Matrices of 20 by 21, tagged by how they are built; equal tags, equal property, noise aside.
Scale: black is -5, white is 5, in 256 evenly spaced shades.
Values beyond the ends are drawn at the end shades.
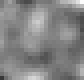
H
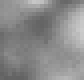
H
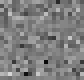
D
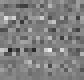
D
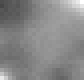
H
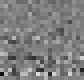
D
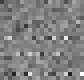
D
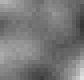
H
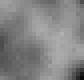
H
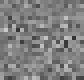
D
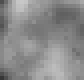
H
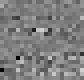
D
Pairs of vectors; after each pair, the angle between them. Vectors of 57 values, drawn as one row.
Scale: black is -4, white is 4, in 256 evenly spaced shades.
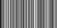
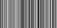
partly aligned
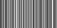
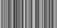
partly opposed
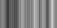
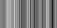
nearly opposite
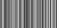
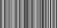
nearly parallel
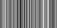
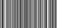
partly aligned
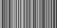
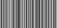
orthogonal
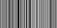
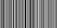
orthogonal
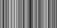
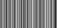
orthogonal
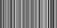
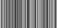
partly opposed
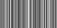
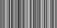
nearly parallel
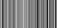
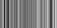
partly opposed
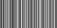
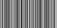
nearly opposite
